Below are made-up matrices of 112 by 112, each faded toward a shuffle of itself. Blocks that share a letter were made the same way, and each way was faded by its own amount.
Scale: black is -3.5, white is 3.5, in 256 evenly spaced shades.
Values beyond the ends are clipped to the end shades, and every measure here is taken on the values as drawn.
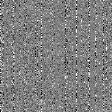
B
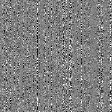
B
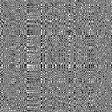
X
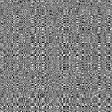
X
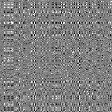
X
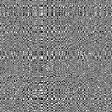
X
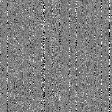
B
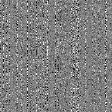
B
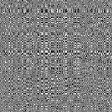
X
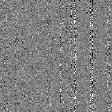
B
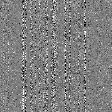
B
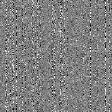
B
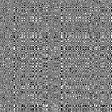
X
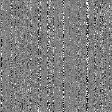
B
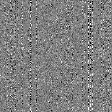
B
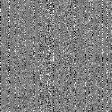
B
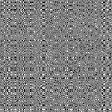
X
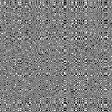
X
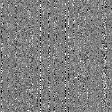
B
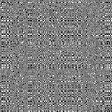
X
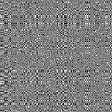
X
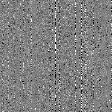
B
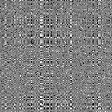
X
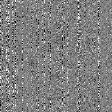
B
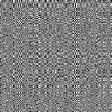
X
